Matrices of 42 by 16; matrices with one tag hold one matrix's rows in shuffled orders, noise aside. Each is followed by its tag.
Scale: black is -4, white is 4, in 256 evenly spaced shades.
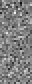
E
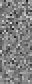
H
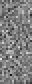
H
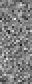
E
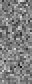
E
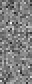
H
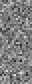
E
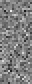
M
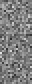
H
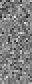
E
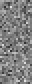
M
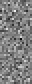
E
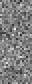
E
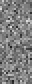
H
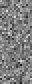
E
